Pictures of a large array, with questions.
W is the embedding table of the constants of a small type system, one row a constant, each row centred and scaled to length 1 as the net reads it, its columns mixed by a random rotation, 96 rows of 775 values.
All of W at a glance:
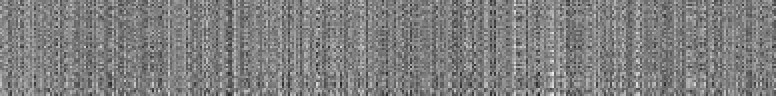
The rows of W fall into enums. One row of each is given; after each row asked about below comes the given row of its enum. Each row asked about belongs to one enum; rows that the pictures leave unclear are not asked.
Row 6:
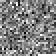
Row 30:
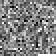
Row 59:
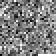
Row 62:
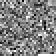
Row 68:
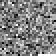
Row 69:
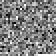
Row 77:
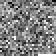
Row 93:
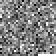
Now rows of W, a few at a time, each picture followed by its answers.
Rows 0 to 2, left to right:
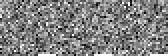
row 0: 93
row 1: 68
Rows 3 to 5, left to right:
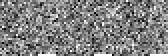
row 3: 68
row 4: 93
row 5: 59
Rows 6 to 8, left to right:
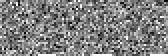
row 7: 69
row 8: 77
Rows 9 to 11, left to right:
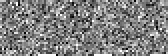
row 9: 6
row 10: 59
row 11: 62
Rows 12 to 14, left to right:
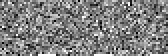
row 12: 68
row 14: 6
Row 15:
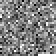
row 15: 93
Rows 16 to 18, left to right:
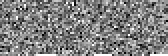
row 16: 69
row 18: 68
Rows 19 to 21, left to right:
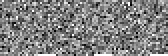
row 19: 69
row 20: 68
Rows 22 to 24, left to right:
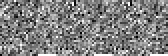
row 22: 59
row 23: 6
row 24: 6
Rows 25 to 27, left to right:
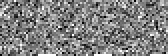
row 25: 59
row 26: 68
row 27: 62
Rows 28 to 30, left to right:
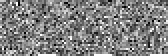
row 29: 77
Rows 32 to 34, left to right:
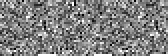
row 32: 62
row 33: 6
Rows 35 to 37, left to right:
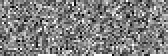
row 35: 30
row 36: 6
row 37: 59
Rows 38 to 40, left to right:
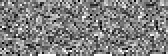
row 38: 68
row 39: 62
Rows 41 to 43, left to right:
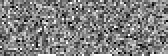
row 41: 30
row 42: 69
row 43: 68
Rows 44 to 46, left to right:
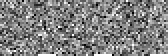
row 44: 62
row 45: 68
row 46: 59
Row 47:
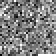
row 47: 59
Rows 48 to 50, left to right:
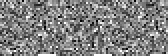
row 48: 62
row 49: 30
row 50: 62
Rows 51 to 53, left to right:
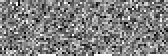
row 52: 68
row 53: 69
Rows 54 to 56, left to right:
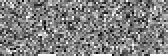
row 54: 62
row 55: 69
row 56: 59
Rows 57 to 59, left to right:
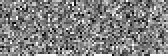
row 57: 69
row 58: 6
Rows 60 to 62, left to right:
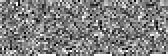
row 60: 6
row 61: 62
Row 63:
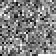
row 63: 59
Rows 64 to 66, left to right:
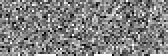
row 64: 69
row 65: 68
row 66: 59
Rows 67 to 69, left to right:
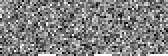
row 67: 93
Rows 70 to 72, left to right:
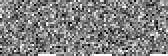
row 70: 93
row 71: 69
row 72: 62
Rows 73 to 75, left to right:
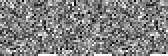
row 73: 62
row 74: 6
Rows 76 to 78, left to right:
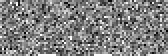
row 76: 6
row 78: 69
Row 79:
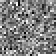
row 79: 6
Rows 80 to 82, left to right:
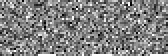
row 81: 69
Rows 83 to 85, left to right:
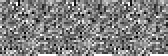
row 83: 6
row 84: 6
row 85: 6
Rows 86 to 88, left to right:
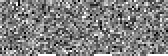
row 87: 62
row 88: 69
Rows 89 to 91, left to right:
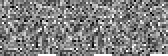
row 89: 30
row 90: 30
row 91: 93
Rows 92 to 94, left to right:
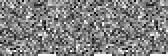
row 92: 62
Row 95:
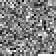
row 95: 62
